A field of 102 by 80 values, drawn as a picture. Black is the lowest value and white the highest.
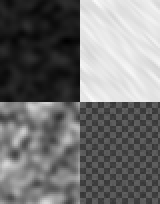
The table splits into 2 rows of 2 panels. Panel 1,1: very low, blotchy, faint in contrast. Panel 1,2: very high, slanting down to the right, faint in contrast. Panel 2,1: middling, blotchy, strong in contrast. Panel 2,2: low, checkered.
